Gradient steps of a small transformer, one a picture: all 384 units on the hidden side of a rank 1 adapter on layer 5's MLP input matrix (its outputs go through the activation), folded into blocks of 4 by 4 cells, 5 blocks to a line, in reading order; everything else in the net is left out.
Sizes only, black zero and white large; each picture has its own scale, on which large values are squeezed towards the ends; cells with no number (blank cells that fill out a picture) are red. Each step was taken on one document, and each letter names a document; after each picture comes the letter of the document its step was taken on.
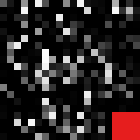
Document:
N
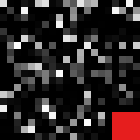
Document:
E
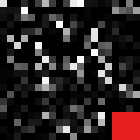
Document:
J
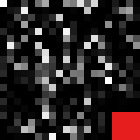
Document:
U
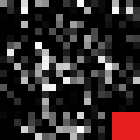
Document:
N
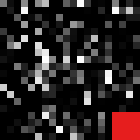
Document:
N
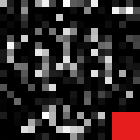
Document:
N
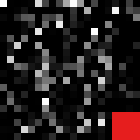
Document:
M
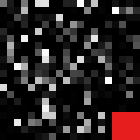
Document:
U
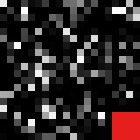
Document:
E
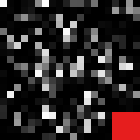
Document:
J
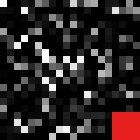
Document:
J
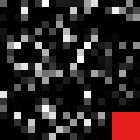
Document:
E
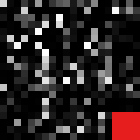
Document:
M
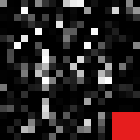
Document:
M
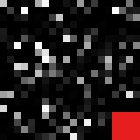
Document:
E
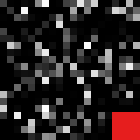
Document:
E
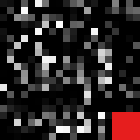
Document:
M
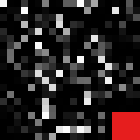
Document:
U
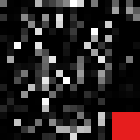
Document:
M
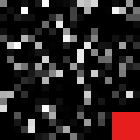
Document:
E
